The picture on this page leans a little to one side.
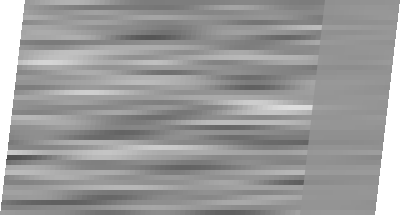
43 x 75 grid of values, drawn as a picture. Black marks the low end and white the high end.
No overall slope runs across the table. A vertical seam about 80% of the way across splits the table, and the right part is calmer. The halves do not mirror each other. The grain runs across in streaks. Overall the values sit about 60% of the way up the scale.
